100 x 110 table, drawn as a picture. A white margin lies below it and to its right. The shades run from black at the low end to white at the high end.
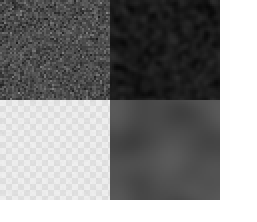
The table splits into 2 rows of 2 panels. Panel 1,1: low, fine-grained. Panel 1,2: very low, blotchy, faint in contrast. Panel 2,1: very high, checkered, faint in contrast. Panel 2,2: low, smooth, faint in contrast.
